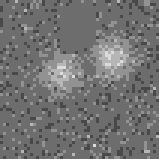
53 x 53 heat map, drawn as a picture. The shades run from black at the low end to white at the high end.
There are two bumps. An odd patch, calmer than its surroundings, sits in the top middle. No single row or column stands out from its neighbours. The top middle is the calmest part.
